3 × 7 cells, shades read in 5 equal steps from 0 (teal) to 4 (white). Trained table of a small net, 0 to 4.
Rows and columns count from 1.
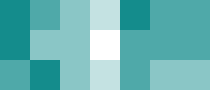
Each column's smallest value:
0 0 2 3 0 1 1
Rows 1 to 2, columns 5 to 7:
0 1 1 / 1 1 1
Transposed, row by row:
0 0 1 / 1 2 0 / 2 2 2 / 3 4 3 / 0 1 1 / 1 1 2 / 1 1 2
